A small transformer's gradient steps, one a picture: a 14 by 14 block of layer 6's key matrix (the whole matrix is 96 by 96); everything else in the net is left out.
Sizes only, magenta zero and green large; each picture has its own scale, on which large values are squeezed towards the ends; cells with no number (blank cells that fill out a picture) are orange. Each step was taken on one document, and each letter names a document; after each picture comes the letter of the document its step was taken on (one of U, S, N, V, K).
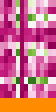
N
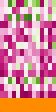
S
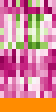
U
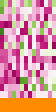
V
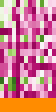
V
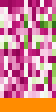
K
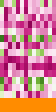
V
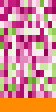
S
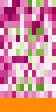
S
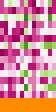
K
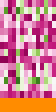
U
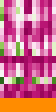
N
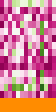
S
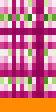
N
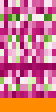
N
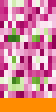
V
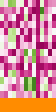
V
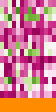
N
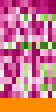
K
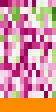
U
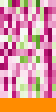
S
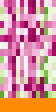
K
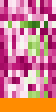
S
